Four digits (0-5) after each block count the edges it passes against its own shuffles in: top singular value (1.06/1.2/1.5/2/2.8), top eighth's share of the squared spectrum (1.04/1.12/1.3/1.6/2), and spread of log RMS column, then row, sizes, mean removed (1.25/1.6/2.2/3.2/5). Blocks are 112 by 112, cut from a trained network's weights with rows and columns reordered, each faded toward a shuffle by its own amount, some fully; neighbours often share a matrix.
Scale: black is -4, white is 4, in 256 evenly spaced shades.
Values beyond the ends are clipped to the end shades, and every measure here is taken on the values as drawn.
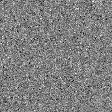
3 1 0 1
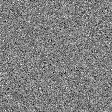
0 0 0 0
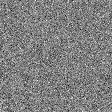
0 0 0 0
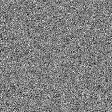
2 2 0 2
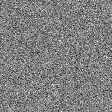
0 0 0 0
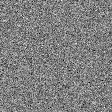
1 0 0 0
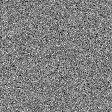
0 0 0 0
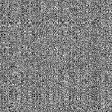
4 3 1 3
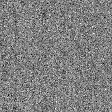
2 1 0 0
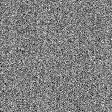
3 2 0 1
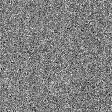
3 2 0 1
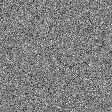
0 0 0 0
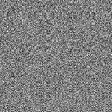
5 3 2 2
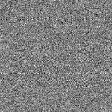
4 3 1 2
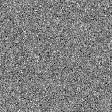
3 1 0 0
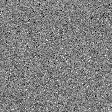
2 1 0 0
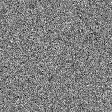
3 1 0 0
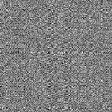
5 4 3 3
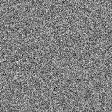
2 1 0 0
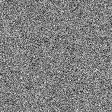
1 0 0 0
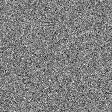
1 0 0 0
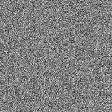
4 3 1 0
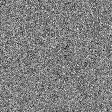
1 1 0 0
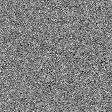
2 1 0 0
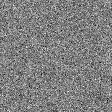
1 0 0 0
